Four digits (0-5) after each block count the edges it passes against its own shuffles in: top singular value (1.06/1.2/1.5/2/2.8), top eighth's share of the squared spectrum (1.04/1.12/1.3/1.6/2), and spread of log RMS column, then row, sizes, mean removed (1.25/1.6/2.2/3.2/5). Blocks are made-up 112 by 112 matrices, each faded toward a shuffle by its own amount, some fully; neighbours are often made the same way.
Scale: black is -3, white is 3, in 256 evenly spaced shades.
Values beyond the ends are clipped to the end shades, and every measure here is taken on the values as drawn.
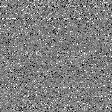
1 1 0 2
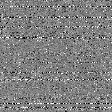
2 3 0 4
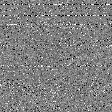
2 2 0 3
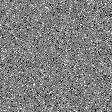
0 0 0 0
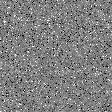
0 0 0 0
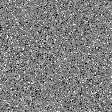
0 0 0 0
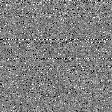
2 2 0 3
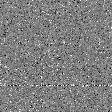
2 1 0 1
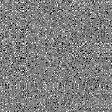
4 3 2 2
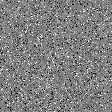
0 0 0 0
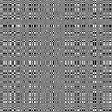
5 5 5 5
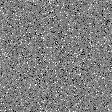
0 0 0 0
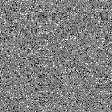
4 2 1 1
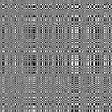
5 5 5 5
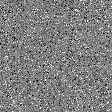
2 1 0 0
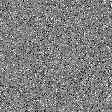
3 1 0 0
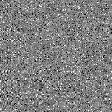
4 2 1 1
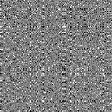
5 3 3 2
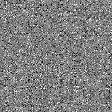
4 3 2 1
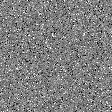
0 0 0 0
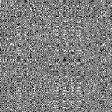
4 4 3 3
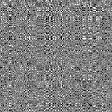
5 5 3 3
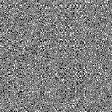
4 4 2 2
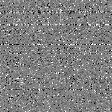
4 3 1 2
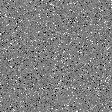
2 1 0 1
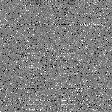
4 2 0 2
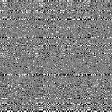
5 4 2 4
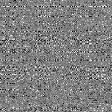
4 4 2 3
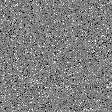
2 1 0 0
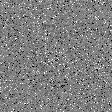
0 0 0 0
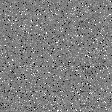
2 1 0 1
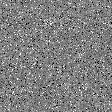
0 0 0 1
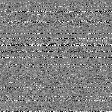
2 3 0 4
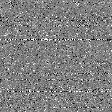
2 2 0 3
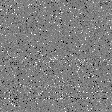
3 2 0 1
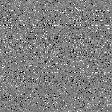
4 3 1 2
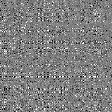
4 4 3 3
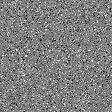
1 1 0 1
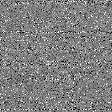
3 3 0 3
